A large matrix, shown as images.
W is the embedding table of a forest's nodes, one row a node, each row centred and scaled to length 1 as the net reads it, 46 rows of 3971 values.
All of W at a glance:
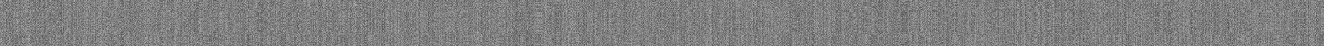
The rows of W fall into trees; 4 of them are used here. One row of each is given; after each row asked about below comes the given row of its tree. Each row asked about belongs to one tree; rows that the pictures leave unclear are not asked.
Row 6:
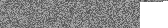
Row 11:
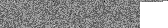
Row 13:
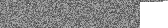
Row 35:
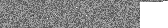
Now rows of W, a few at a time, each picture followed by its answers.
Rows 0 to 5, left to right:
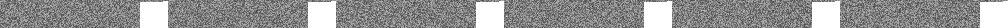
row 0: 6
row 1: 6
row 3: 6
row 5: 13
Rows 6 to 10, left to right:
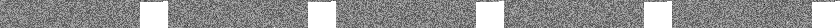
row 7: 35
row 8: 13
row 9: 6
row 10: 11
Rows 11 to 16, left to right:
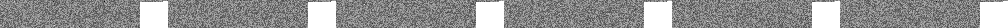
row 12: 13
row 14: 13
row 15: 13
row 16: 13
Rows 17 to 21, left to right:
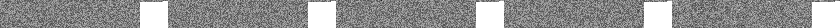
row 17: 6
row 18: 11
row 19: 13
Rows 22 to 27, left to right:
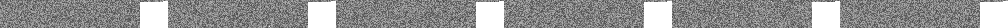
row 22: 13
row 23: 13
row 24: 11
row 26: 35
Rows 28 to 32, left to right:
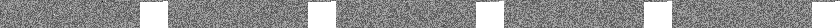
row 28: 11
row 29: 11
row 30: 13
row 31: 13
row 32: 6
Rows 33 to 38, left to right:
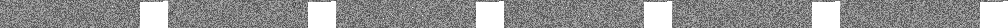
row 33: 13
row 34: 6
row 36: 35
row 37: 6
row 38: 6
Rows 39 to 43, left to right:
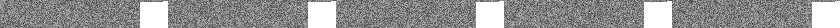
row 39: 6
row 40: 35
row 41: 6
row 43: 35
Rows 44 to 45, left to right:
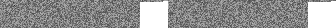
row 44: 13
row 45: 6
